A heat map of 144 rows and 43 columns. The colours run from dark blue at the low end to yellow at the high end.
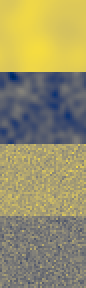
The table splits into 4 rows of 1 panel. Panel 1,1: very high, smooth, faint in contrast. Panel 2,1: low, blotchy. Panel 3,1: high, fine-grained. Panel 4,1: middling, fine-grained.
